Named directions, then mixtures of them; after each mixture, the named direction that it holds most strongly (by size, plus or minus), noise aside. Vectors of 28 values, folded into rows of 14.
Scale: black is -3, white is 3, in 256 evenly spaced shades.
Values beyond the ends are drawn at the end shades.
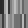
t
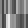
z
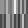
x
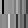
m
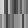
t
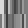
t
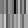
x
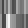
z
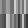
x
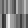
z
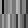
m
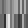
x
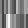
z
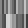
z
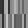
t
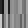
t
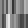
z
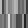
m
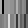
m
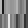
m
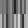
x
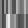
z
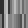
t
